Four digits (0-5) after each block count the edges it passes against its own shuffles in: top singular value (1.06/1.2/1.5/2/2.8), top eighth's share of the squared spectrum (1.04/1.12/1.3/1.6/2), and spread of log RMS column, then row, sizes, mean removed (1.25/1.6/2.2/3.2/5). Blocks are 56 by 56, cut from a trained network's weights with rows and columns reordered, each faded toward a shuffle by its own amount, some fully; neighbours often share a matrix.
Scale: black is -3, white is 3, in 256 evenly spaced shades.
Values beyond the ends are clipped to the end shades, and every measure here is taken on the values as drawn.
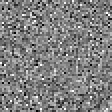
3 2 0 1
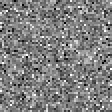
1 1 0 0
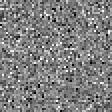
0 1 0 0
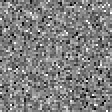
0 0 0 0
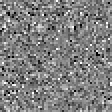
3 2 1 1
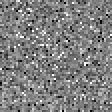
0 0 0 0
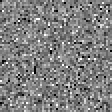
2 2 0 1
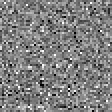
3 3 1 2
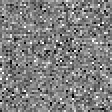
0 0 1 0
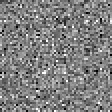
3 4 2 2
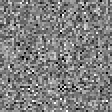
2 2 1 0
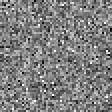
0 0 0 0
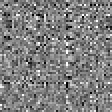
3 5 2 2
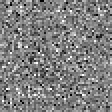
2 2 1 1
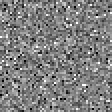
2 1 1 0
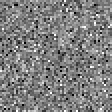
1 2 0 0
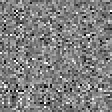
3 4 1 2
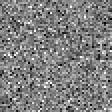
2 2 0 0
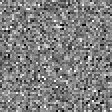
2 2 0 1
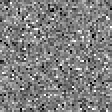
1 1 0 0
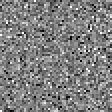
2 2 0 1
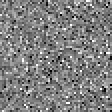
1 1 0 0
